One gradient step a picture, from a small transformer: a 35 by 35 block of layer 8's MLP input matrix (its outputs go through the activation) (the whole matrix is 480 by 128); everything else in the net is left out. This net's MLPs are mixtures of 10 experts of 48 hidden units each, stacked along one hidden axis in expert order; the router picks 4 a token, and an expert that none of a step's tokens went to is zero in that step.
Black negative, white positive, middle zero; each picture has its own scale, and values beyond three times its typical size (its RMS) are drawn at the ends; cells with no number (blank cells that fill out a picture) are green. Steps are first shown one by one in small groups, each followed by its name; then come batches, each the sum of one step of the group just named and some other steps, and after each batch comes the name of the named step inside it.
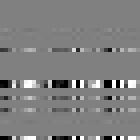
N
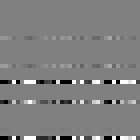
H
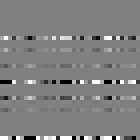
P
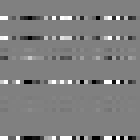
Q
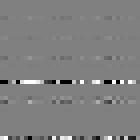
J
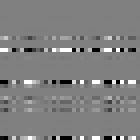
P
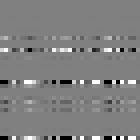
P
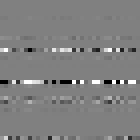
J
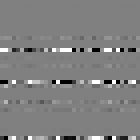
H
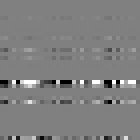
J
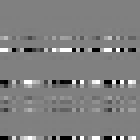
N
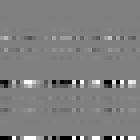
N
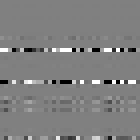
H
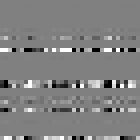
N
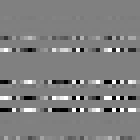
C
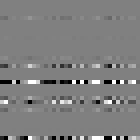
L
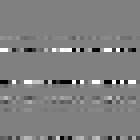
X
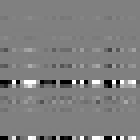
L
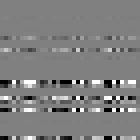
C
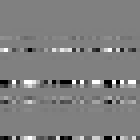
X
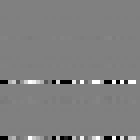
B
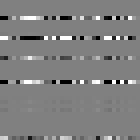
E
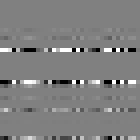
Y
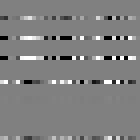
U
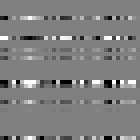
E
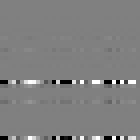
B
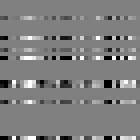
U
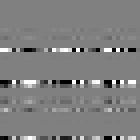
Y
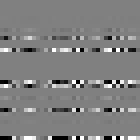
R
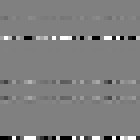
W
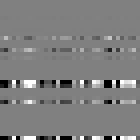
W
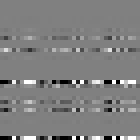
R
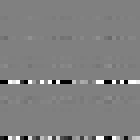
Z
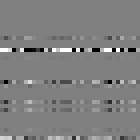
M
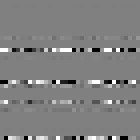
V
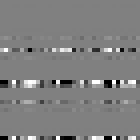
V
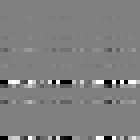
Z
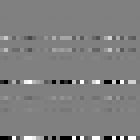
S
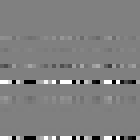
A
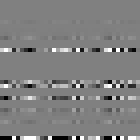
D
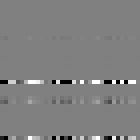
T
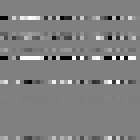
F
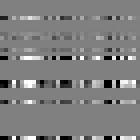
F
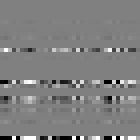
D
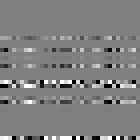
A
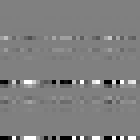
S
